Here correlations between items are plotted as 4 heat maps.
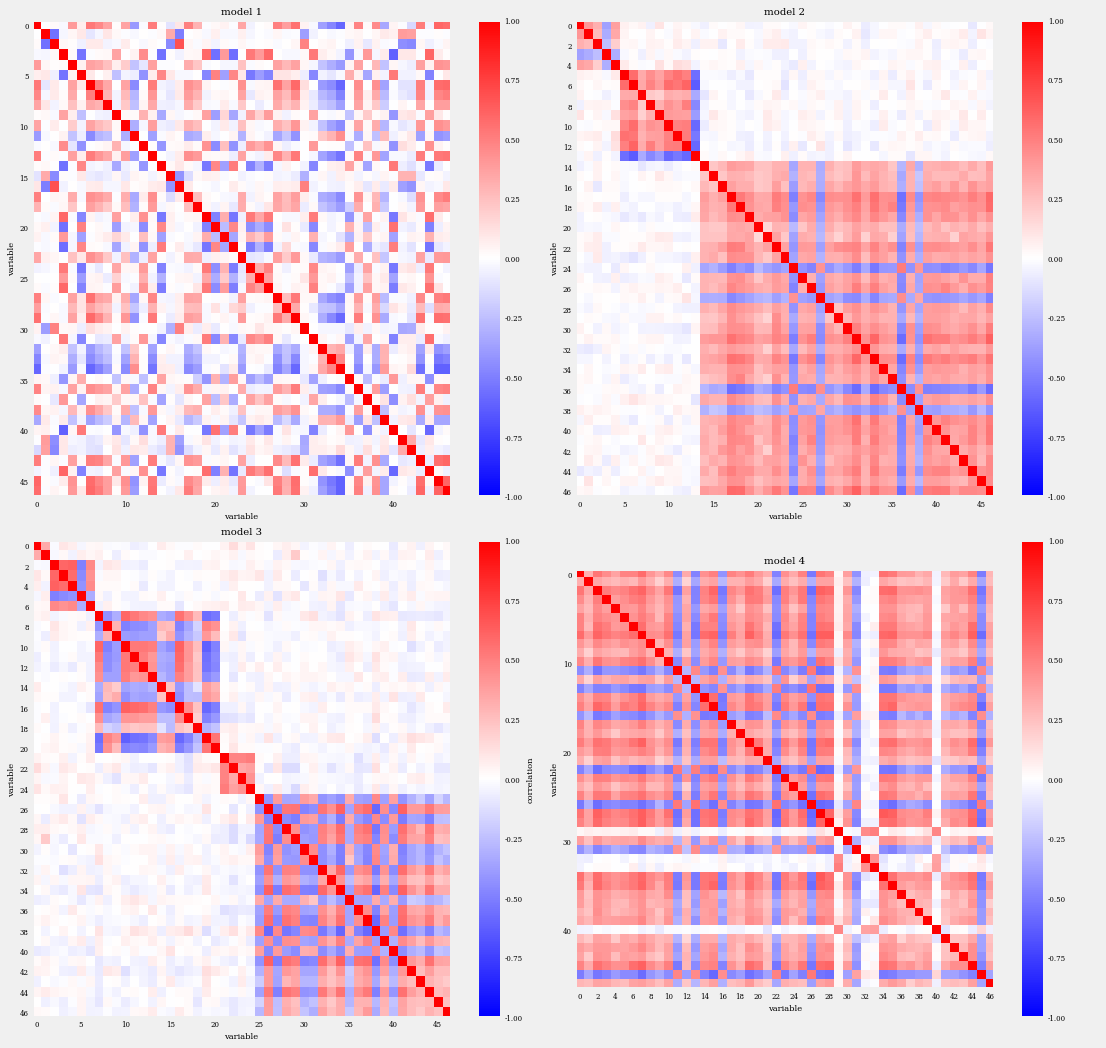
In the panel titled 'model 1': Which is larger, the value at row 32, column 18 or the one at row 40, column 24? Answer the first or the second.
the first
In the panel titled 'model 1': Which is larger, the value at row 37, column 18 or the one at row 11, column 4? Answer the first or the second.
the first
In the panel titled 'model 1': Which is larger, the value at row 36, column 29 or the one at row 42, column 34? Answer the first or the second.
the first
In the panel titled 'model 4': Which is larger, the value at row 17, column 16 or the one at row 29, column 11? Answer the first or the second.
the second
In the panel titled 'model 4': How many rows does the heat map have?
47
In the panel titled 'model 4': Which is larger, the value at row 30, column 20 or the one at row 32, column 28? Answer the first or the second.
the first
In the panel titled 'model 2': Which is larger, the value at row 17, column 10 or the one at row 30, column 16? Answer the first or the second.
the second
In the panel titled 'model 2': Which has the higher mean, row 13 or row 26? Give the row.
26
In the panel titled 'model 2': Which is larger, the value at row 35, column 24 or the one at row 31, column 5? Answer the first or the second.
the second
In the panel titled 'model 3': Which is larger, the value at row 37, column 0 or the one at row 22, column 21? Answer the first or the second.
the second
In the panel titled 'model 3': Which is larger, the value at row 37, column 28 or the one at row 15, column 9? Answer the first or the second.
the first
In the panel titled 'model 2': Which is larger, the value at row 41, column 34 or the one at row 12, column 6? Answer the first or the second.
the second
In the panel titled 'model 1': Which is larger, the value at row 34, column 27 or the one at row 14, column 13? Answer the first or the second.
the second
